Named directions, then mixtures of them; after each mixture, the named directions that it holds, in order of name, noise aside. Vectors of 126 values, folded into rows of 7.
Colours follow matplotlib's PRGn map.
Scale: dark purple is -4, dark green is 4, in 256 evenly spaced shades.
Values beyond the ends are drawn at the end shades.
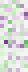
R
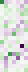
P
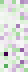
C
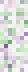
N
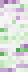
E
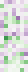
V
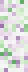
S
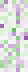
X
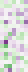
N, R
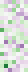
C, E, R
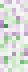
V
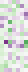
R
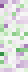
E, V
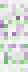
R, S, V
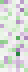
P, X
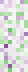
N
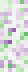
N, X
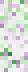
S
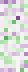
E, V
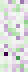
C, N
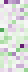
E, P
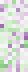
R, X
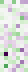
C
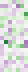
R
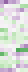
E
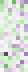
C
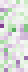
N, S, X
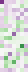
E, P, V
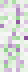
N, X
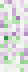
V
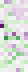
R, V, X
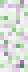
C, R, X
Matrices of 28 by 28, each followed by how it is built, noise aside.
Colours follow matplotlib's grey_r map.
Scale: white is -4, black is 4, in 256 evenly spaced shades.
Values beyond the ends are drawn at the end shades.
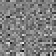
low rank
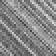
Toeplitz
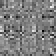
low rank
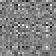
low rank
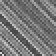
Toeplitz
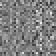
low rank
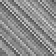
Toeplitz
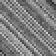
Toeplitz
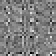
low rank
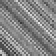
Toeplitz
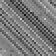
Toeplitz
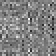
low rank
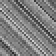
Toeplitz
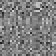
low rank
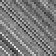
Toeplitz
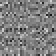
low rank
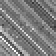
Toeplitz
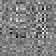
low rank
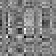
low rank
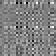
low rank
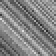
Toeplitz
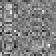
low rank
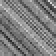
Toeplitz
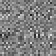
low rank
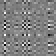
low rank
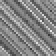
Toeplitz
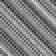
Toeplitz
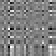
low rank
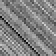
Toeplitz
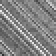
Toeplitz
